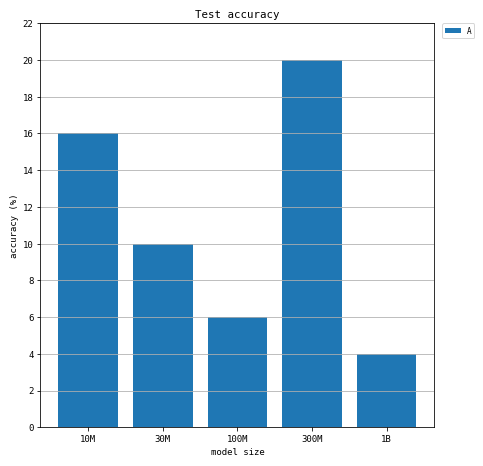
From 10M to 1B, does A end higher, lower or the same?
lower
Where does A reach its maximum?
300M
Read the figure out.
Title: Test accuracy
x-axis: model size, ticks 10M 30M 100M 300M 1B
y-axis: accuracy (%), ticks 0 2 4 6 8 10 12 14 16 18 20 22
Legend: A
Values:
A: 16 10 6 20 4
